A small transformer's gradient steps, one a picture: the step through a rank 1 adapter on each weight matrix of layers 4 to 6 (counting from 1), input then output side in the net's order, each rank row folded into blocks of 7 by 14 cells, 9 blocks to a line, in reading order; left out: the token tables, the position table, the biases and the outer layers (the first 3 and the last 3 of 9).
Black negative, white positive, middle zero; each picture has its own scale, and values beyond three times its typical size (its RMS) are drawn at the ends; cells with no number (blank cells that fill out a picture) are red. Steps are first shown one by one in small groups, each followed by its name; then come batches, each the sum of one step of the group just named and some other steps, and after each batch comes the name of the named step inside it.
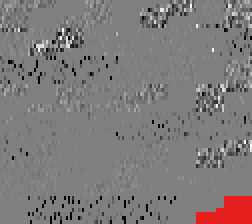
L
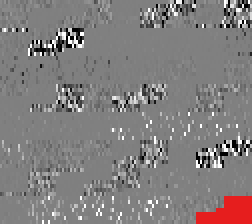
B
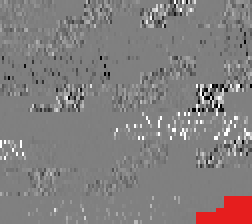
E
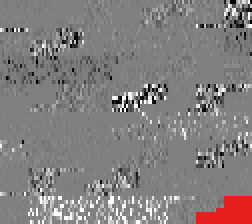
B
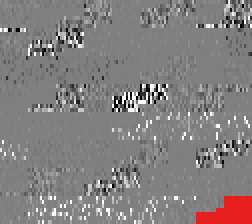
B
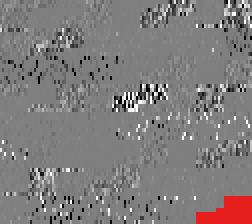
L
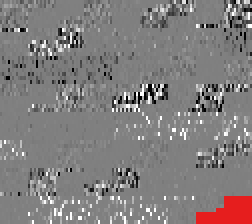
E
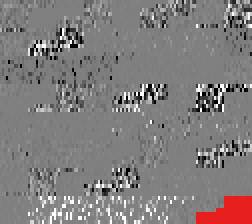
B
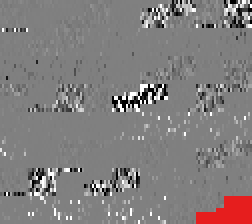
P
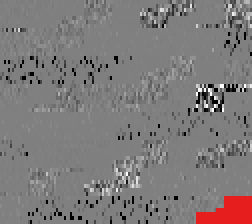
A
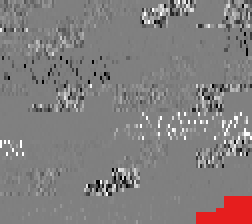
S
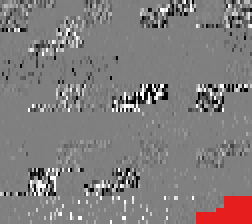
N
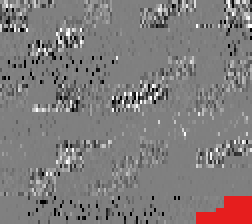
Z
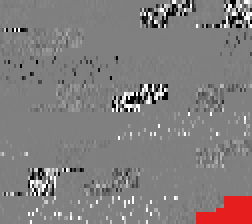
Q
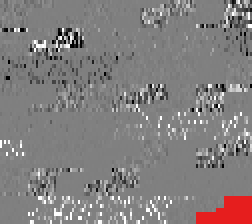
S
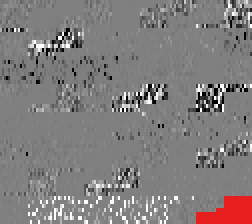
N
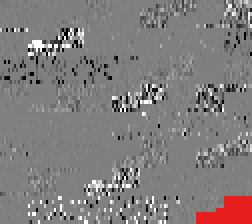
A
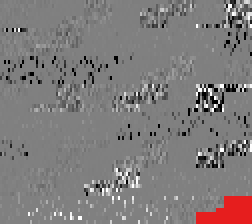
A
